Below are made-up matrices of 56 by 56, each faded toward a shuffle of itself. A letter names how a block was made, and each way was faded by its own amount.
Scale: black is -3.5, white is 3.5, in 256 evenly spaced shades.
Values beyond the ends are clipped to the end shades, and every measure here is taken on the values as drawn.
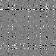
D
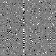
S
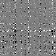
D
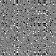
S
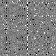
S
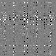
D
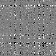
D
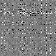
D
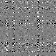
D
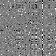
S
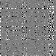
D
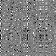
S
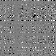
D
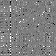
S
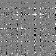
D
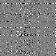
D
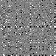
S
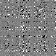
D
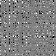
D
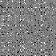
S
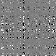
D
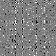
S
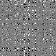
D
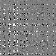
D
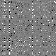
S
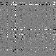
D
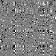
S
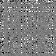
D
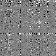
D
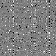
S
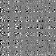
D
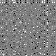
S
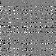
D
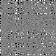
D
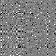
S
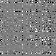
D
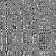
S
